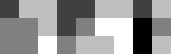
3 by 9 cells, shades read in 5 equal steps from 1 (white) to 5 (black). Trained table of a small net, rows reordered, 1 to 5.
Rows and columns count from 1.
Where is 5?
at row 2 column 8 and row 3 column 8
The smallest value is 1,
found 4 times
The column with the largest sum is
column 8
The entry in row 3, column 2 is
3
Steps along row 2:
same down up down down same up down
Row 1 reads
4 2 2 4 4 2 2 4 2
